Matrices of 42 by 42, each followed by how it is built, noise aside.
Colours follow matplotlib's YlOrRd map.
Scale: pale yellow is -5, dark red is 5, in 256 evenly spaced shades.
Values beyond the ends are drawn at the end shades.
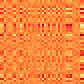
low rank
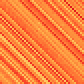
Toeplitz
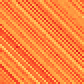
Toeplitz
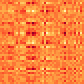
low rank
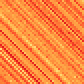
Toeplitz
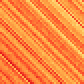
Toeplitz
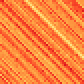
Toeplitz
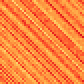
Toeplitz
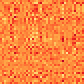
low rank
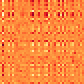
low rank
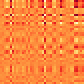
low rank
